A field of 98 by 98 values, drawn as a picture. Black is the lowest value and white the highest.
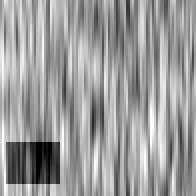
The bottom left is the ninth with the lowest average. There is no overall slope. Streaks run downward. In the bottom left lies a patch that is lower than the rest. On average the colour sits 60% of the way up the scale. The top left is the ninth with the highest average.
